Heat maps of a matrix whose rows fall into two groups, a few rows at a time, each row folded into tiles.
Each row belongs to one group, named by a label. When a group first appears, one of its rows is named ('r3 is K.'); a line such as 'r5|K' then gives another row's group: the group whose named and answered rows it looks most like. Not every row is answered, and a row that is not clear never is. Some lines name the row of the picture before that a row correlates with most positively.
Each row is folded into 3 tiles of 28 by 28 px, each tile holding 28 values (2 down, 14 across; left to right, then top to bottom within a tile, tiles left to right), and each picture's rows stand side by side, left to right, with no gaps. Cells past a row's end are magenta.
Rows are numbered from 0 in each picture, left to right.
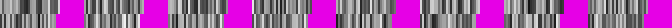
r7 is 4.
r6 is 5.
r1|5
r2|5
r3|5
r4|5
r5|4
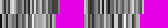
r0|5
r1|5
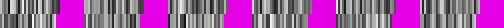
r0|5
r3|4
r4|5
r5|5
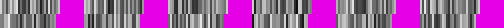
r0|4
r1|5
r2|5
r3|5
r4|4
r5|5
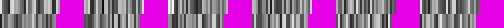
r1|5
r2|5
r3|5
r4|5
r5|4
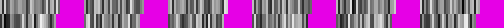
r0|5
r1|5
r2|4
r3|5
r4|5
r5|5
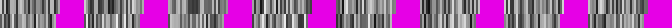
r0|5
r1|5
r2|4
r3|5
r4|4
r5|5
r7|5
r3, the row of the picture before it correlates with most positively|1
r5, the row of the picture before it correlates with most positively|4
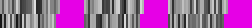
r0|4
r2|4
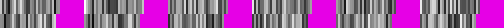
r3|5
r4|5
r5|5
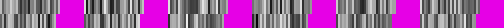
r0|4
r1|5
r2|4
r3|4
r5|5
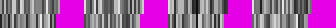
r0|5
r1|4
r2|5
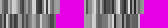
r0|4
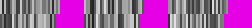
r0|5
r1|5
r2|4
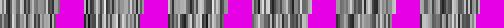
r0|5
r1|5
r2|4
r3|4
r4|4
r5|4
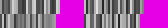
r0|4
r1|5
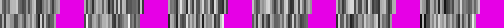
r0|4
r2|5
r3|4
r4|4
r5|5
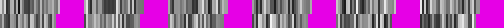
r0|5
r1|4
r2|4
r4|5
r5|5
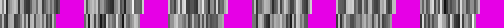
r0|5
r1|4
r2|4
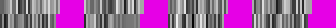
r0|4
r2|4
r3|4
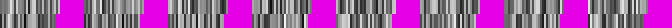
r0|4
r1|4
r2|5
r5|4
